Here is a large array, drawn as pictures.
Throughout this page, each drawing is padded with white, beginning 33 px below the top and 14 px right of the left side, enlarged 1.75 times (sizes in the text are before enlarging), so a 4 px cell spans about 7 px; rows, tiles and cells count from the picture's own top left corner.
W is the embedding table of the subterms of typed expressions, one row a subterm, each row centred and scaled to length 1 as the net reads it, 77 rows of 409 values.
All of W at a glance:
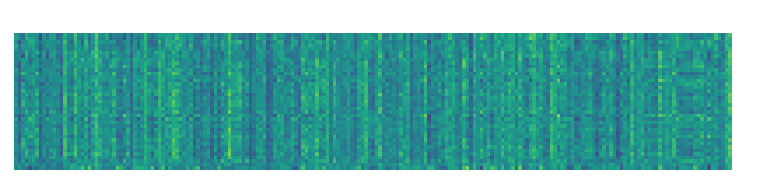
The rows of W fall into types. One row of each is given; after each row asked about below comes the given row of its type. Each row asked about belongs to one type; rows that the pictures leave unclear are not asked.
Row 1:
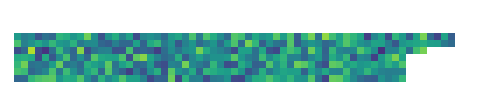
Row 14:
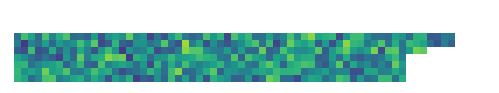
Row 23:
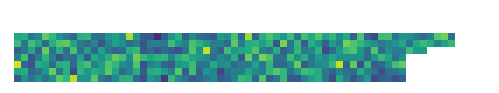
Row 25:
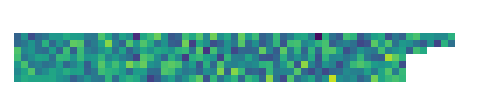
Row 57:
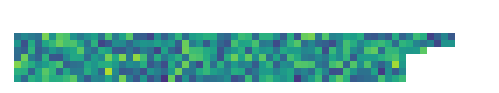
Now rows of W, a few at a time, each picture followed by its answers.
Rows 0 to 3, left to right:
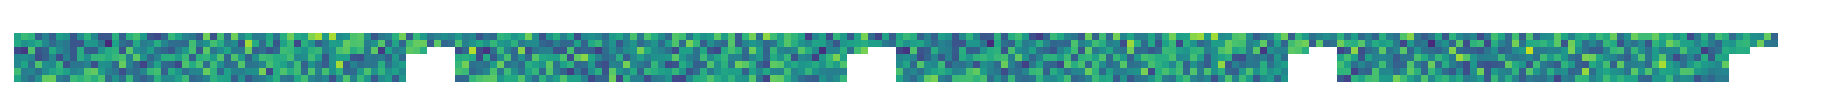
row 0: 14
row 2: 14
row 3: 1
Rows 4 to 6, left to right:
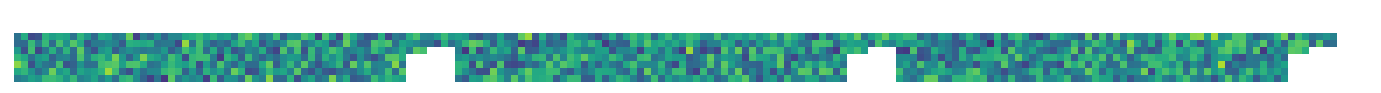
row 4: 25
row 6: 14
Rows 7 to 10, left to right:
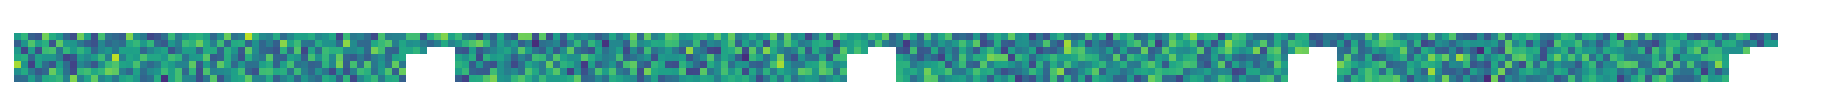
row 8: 1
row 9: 14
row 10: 57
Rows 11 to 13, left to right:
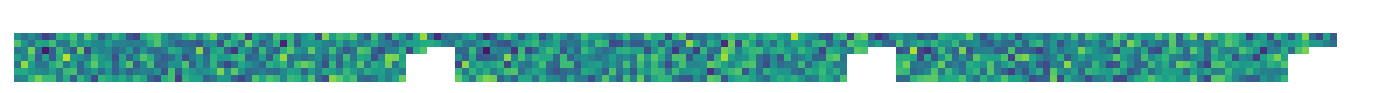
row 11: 1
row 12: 14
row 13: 1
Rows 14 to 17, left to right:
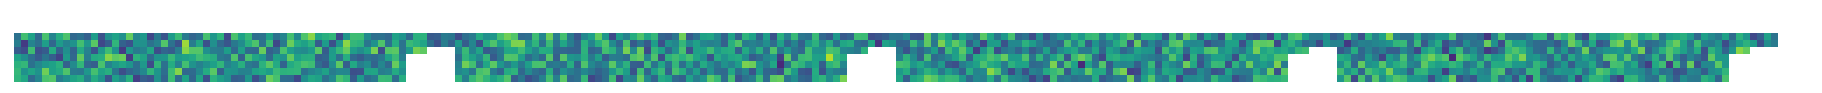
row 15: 57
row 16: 57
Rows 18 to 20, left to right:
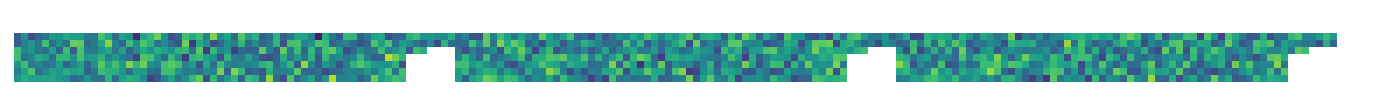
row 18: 25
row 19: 57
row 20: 25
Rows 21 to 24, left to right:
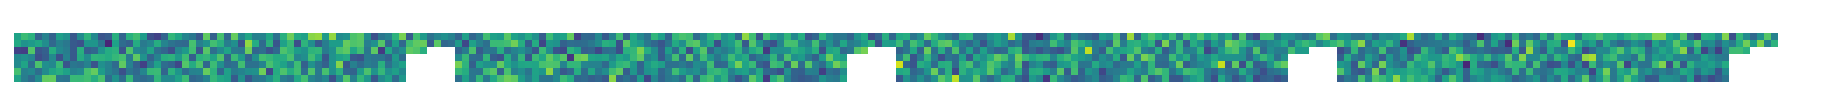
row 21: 14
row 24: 23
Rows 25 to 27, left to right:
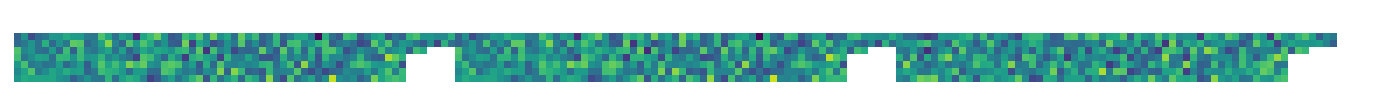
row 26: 25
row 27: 1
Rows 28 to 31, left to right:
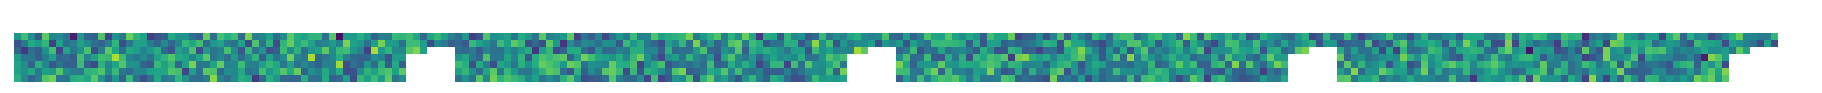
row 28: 14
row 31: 25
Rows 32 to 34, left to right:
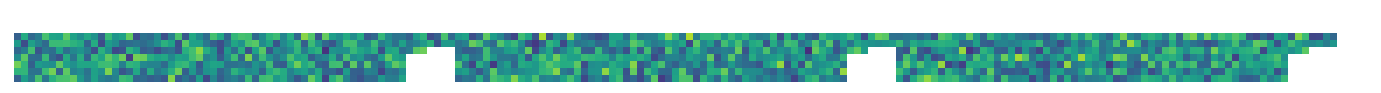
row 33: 23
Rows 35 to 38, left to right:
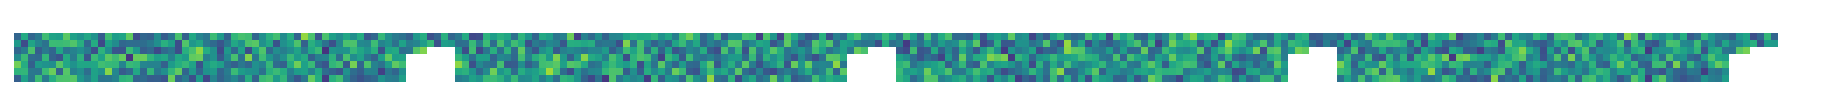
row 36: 25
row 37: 14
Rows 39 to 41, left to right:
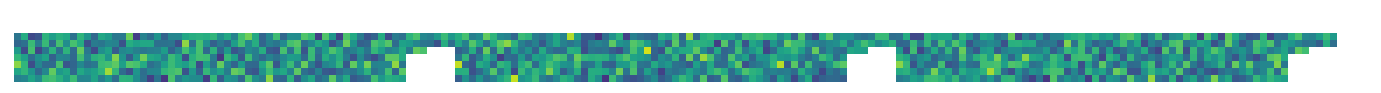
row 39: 25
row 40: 23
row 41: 25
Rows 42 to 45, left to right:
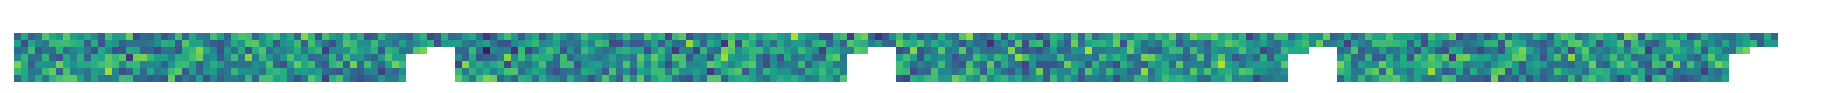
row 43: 14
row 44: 1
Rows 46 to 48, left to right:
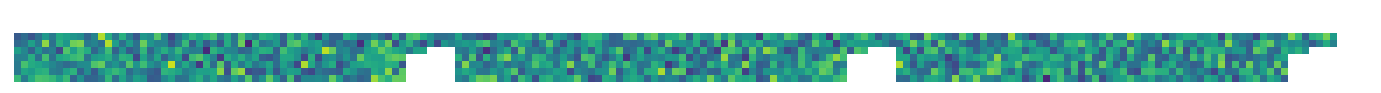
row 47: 1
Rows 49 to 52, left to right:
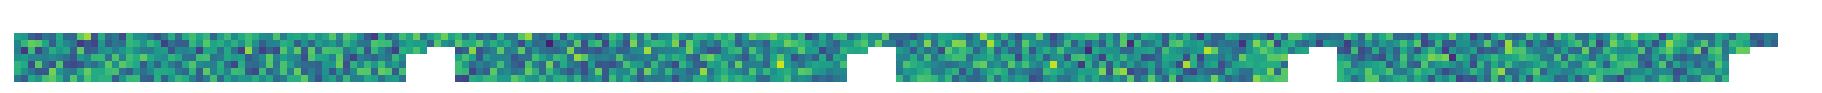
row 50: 1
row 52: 14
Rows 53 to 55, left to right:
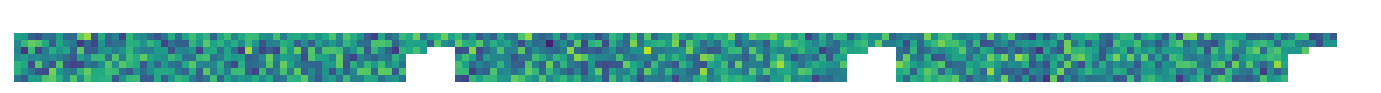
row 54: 1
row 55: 57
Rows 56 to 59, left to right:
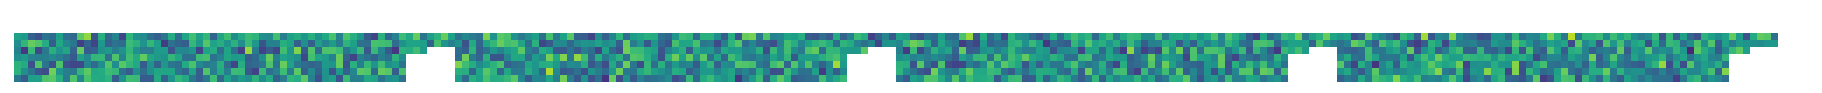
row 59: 23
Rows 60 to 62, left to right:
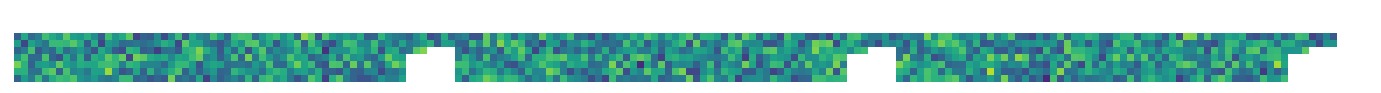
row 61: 57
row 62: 57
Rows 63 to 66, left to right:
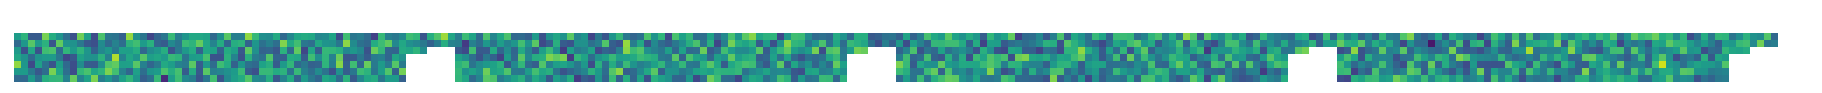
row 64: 14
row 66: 1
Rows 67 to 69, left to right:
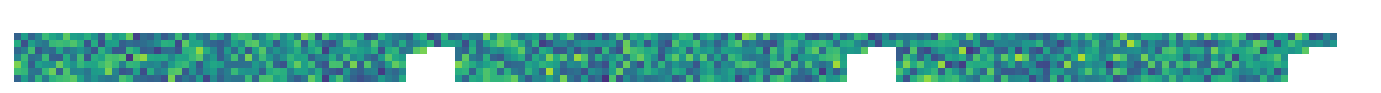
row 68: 57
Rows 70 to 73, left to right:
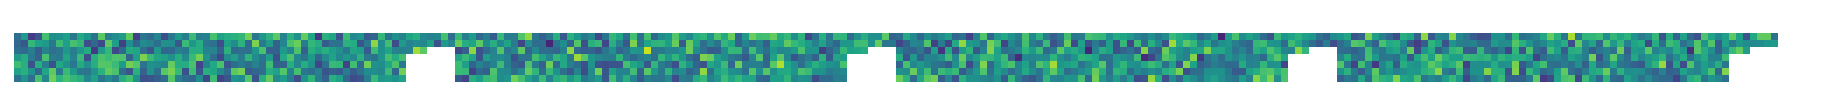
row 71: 1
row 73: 23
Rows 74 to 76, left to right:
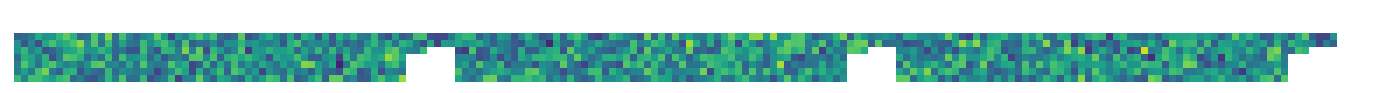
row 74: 57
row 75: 14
